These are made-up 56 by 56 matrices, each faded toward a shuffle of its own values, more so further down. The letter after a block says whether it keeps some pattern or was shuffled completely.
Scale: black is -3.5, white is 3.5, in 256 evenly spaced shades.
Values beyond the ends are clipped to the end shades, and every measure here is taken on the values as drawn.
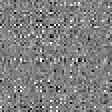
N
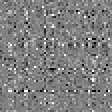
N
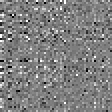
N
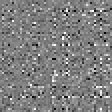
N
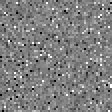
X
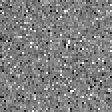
X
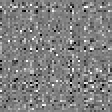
N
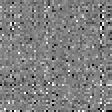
N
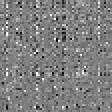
N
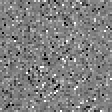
X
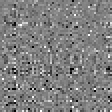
N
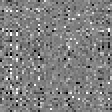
N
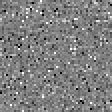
X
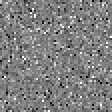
X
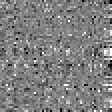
N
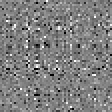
N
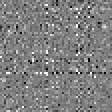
N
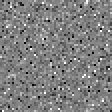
X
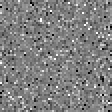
X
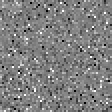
X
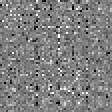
N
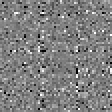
N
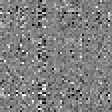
N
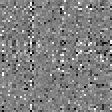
N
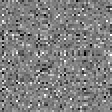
N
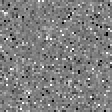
X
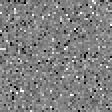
X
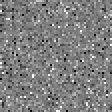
X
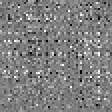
N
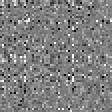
N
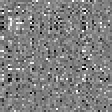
N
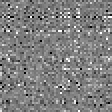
N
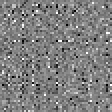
N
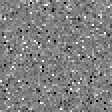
X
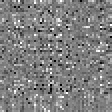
N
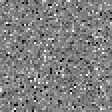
X
